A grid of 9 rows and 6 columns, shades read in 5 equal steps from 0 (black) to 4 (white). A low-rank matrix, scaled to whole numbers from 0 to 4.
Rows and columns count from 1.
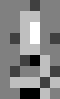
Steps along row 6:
same down down up down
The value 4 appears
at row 3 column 4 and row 4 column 4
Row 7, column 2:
1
